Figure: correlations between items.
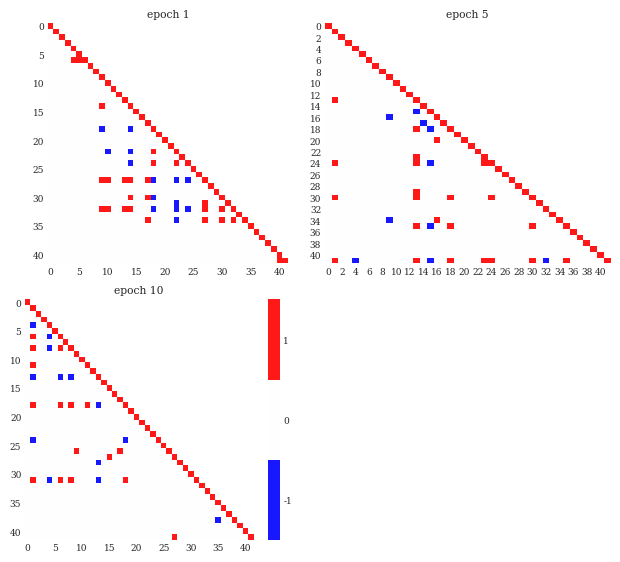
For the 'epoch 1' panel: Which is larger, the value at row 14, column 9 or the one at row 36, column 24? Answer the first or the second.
the first
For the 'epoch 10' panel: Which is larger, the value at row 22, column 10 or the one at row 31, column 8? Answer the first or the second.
the second
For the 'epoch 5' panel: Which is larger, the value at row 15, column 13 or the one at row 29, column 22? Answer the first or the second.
the second
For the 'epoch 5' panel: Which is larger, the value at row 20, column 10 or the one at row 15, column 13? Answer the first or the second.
the first
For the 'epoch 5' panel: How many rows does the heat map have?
42
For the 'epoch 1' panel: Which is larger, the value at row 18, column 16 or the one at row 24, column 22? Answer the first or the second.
the second
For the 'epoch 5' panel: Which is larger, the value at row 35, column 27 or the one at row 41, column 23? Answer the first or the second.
the second
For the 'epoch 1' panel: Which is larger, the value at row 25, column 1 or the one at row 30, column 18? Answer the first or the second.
the first
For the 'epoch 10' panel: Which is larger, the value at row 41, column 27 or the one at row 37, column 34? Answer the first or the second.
the first
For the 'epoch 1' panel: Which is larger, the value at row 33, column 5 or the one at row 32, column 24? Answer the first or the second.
the first
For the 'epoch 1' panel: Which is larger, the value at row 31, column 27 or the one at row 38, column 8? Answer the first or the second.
the first
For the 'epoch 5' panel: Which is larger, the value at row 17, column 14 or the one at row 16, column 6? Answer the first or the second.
the second
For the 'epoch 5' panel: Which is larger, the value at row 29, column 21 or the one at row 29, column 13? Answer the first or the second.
the second
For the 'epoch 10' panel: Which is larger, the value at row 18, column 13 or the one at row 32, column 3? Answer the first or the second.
the second
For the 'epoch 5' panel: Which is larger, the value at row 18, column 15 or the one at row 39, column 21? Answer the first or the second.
the second
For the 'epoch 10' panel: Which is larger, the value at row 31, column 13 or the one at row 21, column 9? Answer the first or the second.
the second
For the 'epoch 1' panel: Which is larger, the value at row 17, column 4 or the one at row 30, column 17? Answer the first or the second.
the second
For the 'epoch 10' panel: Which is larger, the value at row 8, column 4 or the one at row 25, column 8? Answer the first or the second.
the second
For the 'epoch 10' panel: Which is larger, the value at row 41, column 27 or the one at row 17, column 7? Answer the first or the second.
the first
